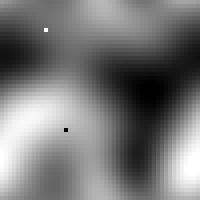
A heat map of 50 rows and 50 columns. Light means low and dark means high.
The ninth with the highest average is the middle right. Two lone cells stand out: one far higher and one far lower than their neighbours. Neither half mirrors the other.
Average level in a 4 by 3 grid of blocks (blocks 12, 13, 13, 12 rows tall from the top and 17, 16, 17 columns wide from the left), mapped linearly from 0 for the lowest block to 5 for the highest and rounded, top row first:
3 2 3
3 4 5
0 2 3
2 2 2
